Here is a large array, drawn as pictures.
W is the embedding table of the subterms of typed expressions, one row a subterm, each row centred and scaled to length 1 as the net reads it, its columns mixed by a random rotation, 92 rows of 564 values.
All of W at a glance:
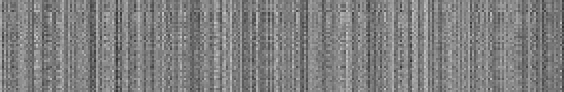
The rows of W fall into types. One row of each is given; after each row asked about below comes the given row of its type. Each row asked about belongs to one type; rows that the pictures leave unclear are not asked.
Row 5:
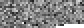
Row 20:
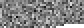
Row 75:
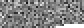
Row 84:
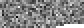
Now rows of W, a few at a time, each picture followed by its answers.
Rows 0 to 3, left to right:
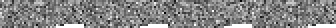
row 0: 5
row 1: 20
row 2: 75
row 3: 5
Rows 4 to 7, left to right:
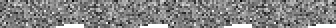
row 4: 75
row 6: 75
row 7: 5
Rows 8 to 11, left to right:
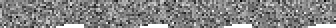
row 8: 20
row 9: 5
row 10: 75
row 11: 75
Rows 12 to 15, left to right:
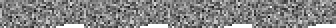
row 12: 20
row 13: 20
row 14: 20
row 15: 84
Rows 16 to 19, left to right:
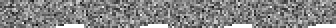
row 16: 5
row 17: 84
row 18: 20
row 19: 84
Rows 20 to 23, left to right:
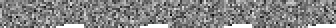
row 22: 84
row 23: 5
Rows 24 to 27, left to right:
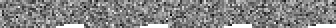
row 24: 84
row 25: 5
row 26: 84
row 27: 5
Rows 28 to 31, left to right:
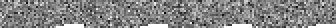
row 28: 75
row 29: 20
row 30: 5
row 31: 20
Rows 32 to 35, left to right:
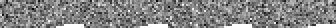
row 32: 84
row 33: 75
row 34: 5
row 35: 5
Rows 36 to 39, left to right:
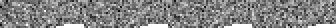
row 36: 20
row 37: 20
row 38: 20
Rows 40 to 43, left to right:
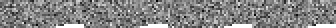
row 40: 5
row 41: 75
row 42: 20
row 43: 84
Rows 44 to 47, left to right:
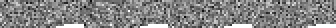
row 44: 75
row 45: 20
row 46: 20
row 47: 75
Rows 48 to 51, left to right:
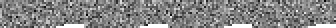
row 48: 20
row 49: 84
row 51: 75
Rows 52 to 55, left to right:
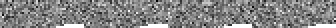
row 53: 75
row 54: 5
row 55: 5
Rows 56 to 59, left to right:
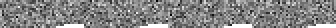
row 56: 84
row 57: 75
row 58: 84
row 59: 75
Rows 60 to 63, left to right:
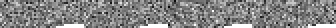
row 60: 75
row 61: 75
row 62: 20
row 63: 5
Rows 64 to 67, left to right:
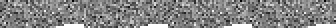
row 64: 75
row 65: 20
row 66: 75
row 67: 75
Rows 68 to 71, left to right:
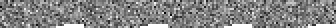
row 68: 5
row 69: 20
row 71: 5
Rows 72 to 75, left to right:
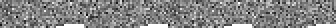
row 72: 20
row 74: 20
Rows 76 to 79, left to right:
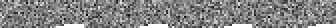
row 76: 75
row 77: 84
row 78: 20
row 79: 84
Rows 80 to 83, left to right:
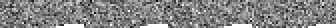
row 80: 5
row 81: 75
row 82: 5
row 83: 20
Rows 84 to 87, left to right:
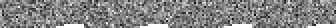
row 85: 5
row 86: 75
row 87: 84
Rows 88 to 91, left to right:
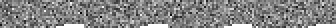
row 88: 20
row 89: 84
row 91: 20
